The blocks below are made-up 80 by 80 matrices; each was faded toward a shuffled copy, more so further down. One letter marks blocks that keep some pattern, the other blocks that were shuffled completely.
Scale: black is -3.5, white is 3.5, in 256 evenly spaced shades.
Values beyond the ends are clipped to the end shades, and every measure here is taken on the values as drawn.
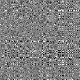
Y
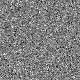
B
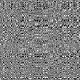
Y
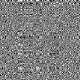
Y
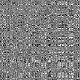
Y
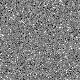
B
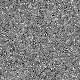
B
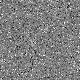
B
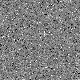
B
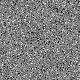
B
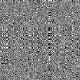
Y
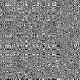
Y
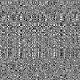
Y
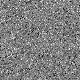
B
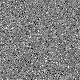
B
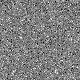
B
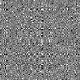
Y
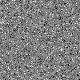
B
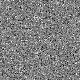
B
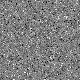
B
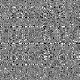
Y
